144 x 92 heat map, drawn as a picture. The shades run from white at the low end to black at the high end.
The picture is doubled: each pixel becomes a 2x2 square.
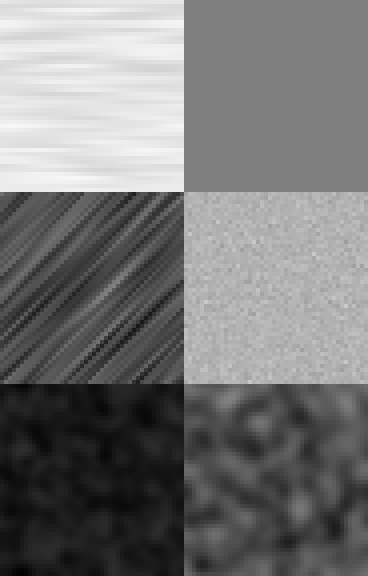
It is made of 3 by 2 panels. Panel 1,1: very low, streaked across, faint in contrast. Panel 1,2: middling, flat. Panel 2,1: high, slanting up to the right. Panel 2,2: low, fine-grained, faint in contrast. Panel 3,1: very high, blotchy, faint in contrast. Panel 3,2: high, blotchy.
